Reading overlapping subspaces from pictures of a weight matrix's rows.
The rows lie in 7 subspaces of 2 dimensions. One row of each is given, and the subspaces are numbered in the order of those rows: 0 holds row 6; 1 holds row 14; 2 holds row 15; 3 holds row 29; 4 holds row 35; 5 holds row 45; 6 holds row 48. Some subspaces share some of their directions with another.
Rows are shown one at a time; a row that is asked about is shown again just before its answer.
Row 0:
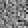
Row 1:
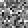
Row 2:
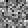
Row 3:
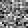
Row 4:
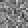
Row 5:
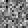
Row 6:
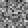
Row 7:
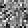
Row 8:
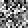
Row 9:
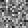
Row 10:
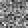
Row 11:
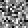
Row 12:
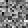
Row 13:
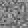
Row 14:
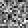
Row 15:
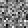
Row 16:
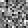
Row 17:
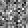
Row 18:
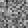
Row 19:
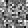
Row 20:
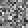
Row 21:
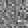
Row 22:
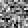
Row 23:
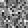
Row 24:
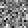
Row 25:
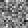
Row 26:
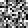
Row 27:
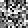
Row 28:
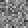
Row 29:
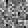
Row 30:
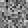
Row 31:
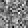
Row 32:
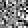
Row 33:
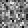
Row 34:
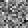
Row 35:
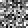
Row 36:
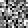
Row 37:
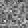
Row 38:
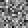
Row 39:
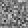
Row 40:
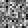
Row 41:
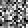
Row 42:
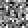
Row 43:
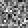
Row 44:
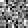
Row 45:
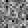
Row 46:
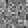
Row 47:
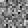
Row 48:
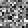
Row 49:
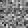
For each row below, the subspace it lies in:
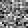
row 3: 4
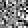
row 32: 3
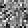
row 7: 2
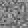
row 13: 1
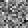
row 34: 1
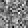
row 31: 6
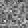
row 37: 1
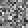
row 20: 6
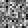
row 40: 5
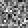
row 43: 1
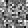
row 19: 3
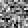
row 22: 0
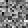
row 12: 6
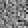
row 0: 3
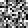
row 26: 2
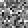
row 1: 5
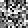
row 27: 2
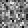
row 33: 5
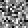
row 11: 4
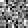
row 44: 0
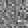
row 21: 3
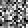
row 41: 6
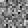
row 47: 4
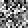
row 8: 2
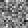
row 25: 1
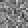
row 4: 3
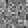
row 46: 3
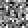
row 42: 5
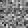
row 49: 4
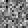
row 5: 5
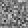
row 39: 1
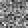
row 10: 4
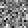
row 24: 2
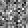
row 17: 6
